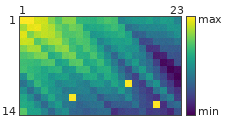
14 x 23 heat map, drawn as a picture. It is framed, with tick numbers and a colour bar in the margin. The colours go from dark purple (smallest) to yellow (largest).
The top left is the ninth with the highest average. There are three isolated cells, each far higher than the cells round it. The field climbs toward the top left. The grain runs diagonally down to the right. The bottom right is the roughest part. Neither half mirrors the other. The values follow a bell shape.
